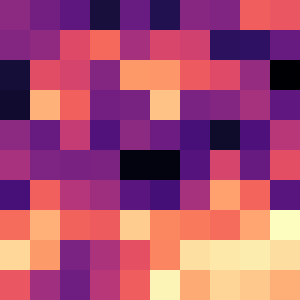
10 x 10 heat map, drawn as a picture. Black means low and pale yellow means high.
Calmest part: bottom right. Ninth with the highest average: bottom right. Seam: horizontal, 70% of the way down, the bottom part higher.
